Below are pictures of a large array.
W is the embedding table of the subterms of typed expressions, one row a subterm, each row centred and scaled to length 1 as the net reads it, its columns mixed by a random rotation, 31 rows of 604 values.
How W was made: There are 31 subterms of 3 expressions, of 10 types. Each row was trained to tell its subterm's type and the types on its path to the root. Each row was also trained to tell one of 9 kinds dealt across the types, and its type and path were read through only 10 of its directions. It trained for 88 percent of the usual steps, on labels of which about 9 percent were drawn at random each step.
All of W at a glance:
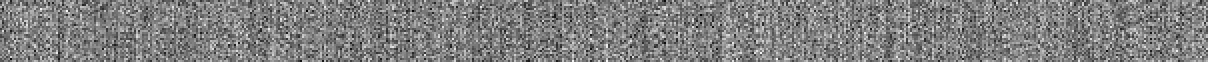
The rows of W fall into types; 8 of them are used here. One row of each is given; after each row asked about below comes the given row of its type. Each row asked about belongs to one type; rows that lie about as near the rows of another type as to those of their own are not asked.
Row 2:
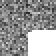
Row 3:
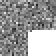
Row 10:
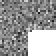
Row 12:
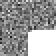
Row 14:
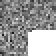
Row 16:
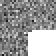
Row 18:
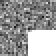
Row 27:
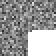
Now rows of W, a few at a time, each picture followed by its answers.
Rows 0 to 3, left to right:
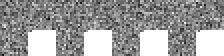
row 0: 16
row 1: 2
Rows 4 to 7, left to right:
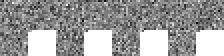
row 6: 16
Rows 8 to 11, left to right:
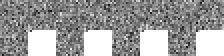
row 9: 2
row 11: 12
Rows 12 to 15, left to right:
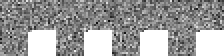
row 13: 10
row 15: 14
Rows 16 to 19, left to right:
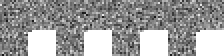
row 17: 18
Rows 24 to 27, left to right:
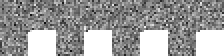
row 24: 2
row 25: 16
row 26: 14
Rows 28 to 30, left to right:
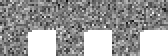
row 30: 18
